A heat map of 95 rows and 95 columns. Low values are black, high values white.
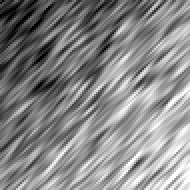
Ninth with the highest average: bottom right. Grain: diagonal, up to the right. Ninth with the lowest average: top left. Mirror symmetry: none. Histogram: bell-shaped. Slope: up to the bottom right. Odd rows or columns: none.
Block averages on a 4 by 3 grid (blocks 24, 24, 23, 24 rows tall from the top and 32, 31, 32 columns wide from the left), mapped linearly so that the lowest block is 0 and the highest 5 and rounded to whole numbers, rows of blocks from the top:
013 | 133 | 234 | 345
